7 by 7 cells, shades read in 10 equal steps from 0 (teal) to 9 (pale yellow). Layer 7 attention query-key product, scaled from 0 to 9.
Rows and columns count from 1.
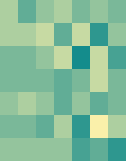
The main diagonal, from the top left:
6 6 5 3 5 9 1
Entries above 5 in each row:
2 4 2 1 1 3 0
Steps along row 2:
same up down up down up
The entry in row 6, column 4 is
6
